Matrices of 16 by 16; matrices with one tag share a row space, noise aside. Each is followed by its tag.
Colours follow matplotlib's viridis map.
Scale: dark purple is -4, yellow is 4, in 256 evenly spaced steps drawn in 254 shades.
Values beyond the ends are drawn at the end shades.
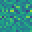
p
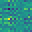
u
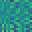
p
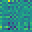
u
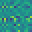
p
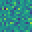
p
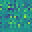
u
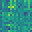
u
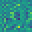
p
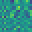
p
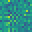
u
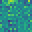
u
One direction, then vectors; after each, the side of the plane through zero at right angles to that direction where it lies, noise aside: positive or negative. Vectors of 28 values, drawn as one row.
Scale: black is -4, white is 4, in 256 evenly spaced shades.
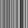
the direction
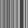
positive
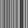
positive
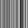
positive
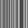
positive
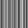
negative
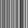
positive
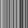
positive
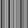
positive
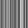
negative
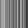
negative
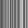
negative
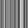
negative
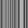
negative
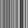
positive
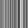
negative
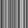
negative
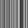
positive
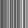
negative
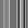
negative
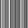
negative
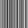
positive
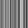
negative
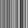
positive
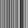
positive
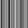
positive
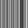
positive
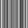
positive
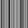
positive
